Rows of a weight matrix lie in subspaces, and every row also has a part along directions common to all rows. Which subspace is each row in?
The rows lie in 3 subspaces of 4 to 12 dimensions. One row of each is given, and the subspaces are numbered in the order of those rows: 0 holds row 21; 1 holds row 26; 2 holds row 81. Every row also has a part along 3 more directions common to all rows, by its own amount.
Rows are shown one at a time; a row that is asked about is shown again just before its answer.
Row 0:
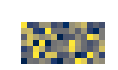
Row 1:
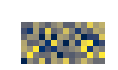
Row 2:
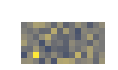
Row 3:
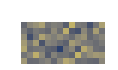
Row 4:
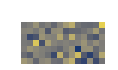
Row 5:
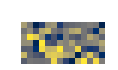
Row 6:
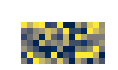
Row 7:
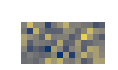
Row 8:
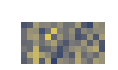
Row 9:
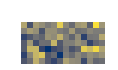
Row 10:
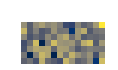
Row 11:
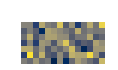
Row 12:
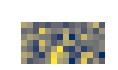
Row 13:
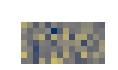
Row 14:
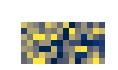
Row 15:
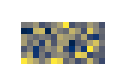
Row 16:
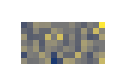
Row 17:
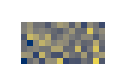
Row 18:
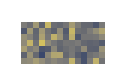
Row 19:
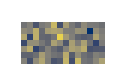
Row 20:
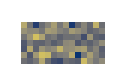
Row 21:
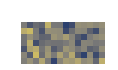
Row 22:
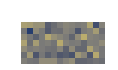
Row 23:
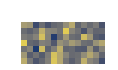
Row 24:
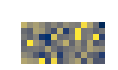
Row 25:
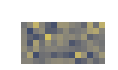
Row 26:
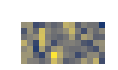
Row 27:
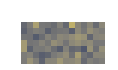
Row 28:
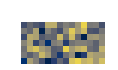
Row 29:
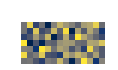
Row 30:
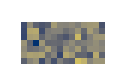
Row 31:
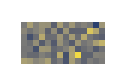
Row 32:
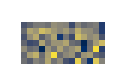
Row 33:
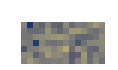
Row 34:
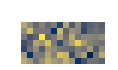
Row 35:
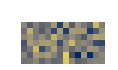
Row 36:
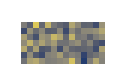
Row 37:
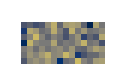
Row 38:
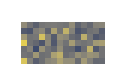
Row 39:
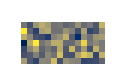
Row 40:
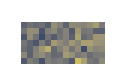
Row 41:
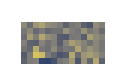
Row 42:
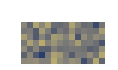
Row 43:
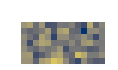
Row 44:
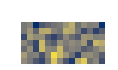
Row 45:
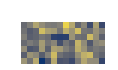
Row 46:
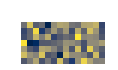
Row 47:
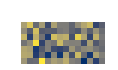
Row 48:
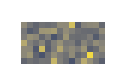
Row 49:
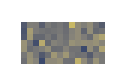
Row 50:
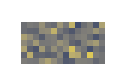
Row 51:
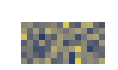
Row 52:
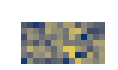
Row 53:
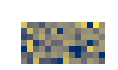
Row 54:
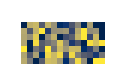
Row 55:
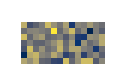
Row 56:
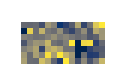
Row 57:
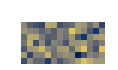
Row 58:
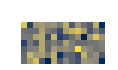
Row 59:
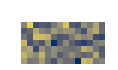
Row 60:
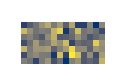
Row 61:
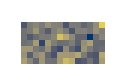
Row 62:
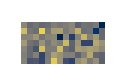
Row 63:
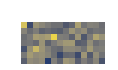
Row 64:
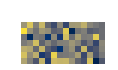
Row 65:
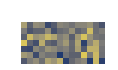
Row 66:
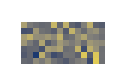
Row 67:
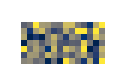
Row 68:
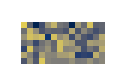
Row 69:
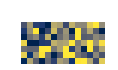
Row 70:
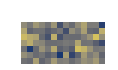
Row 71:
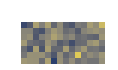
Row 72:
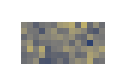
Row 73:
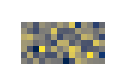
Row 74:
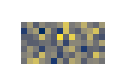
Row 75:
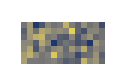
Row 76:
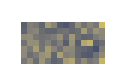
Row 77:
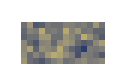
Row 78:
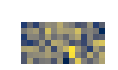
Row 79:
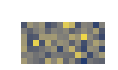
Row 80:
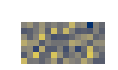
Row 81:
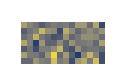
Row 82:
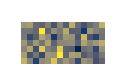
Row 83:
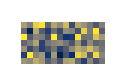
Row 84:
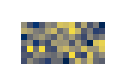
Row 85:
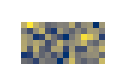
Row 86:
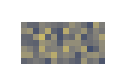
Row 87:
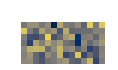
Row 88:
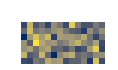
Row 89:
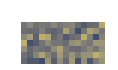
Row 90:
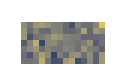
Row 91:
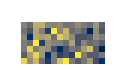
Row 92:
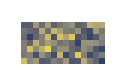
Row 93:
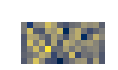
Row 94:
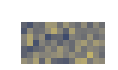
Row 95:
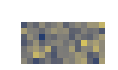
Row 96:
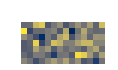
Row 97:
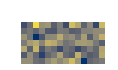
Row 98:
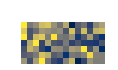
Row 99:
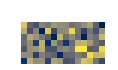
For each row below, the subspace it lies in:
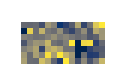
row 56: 2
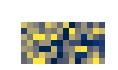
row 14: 1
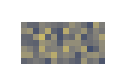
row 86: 0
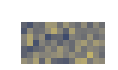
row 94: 0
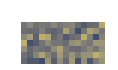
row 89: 0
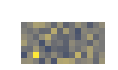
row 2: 0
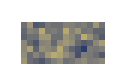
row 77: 2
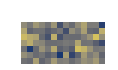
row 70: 2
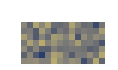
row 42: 1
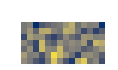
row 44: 1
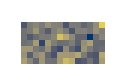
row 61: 0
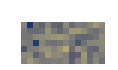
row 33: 0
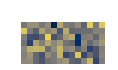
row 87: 0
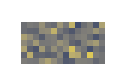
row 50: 2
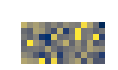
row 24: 0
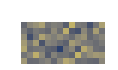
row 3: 0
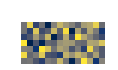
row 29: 1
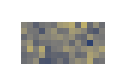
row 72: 2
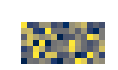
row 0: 0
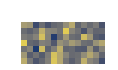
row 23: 0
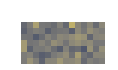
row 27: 1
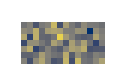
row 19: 0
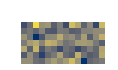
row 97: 1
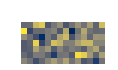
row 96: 1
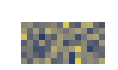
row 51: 0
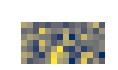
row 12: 2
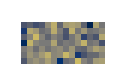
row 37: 0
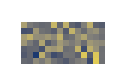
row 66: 0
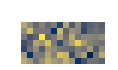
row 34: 2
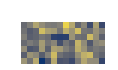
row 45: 0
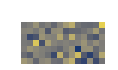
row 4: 2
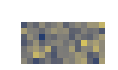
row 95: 1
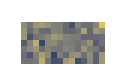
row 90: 1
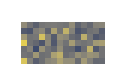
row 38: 0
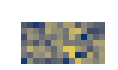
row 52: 2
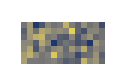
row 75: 1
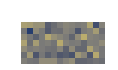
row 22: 0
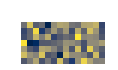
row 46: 1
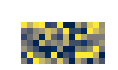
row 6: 2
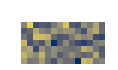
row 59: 1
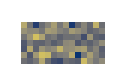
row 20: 1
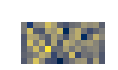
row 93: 0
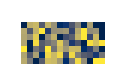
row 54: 2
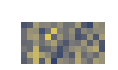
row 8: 0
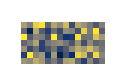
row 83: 0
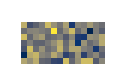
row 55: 0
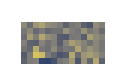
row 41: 0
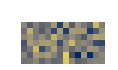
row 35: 2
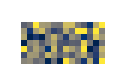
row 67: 0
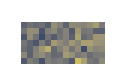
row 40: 1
